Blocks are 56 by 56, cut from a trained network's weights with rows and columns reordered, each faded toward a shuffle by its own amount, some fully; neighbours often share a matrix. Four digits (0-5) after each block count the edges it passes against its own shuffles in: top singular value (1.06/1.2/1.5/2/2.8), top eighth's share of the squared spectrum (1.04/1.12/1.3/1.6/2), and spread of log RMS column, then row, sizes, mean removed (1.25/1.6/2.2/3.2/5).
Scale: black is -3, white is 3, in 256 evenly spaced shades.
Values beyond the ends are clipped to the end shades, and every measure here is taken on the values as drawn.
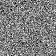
0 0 0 0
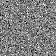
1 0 0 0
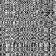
4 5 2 3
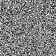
2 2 0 0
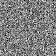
2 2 0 0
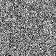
1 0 0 0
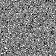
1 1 0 0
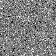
1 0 0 0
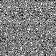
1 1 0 0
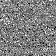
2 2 0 0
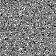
1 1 0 1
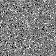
0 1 0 0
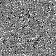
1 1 0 0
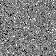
0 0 0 0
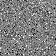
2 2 0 0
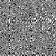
3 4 2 2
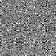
3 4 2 2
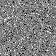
0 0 0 0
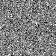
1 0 0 0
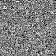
2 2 0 1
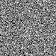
1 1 0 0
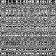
4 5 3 4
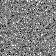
0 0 0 0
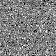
2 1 0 0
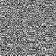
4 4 1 2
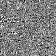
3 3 0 1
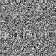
3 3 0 1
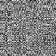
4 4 1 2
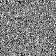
2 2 0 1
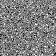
2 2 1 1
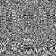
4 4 1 2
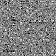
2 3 0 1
